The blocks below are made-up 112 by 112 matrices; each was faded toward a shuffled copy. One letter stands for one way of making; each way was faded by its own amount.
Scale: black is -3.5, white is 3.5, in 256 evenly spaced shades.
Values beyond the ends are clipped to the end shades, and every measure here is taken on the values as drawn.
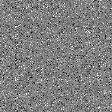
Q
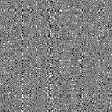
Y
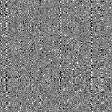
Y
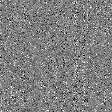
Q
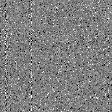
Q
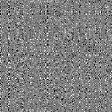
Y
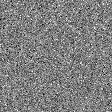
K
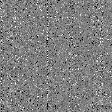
Q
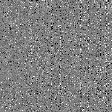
Q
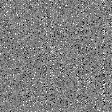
Q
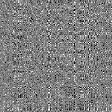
Y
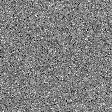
K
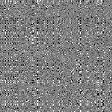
Y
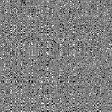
Y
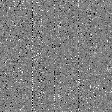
Q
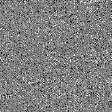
Q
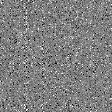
Q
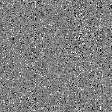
Q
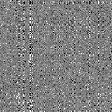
Y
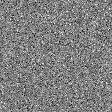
K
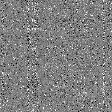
Q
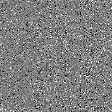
Q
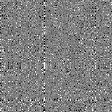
Y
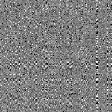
Y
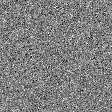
K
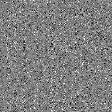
Q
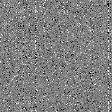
Q
